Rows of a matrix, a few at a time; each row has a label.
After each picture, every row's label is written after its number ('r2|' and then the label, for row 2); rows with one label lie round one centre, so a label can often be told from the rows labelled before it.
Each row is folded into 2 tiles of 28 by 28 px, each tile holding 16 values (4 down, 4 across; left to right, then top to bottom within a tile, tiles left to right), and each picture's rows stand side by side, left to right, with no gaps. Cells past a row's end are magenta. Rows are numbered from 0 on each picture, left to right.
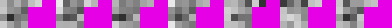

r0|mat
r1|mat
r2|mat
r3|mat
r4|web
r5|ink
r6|mat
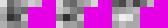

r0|mat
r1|mat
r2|ink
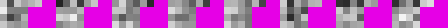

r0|mat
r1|ink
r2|web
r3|web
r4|web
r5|mat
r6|ink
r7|ink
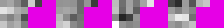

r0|web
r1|web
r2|mat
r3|ink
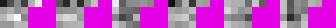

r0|ink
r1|ink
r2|mat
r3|ink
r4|web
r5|mat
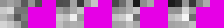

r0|web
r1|ink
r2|ink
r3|ink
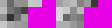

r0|mat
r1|web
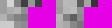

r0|web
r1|web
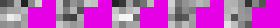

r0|ink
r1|mat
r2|ink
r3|mat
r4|web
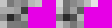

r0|mat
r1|mat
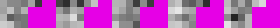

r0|web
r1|ink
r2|web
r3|web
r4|mat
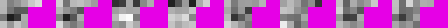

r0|mat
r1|mat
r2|ink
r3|ink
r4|mat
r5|web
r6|mat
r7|mat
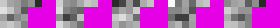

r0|web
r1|mat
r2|ink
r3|mat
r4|web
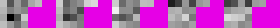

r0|mat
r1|mat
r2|mat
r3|ink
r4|ink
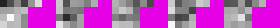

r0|ink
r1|mat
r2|web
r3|mat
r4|ink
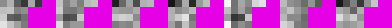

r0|web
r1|mat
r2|ink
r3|ink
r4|mat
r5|web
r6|ink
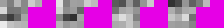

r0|mat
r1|mat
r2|ink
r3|ink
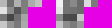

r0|mat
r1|mat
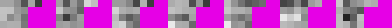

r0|web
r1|mat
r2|web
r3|web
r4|web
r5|ink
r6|mat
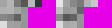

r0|web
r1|mat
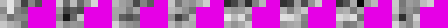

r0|web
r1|mat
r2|web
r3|mat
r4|ink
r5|ink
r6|ink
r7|mat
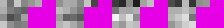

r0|mat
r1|web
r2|ink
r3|ink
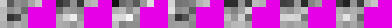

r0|mat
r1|ink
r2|ink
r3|mat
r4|ink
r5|ink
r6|ink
